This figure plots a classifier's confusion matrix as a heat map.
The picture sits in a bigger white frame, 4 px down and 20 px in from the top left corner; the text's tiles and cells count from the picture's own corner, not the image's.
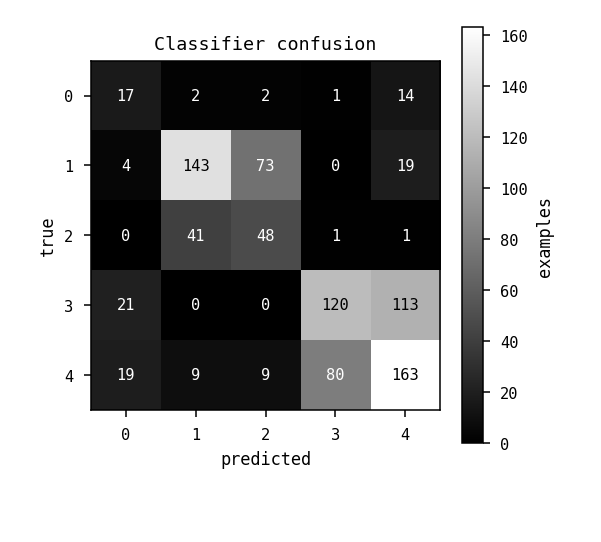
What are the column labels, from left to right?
0, 1, 2, 3, 4
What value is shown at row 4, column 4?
163
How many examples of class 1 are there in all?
239
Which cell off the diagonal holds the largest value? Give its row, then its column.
3, 4
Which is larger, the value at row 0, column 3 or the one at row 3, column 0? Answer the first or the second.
the second
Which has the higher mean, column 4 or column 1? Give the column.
4
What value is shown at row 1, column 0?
4
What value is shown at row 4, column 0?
19
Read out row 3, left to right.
21 0 0 120 113
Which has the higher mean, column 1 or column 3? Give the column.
3
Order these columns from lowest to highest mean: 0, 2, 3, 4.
0, 2, 3, 4
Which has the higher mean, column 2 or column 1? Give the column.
1
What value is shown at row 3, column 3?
120
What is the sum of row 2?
91
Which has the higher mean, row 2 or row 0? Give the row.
2
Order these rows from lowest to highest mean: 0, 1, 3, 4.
0, 1, 3, 4
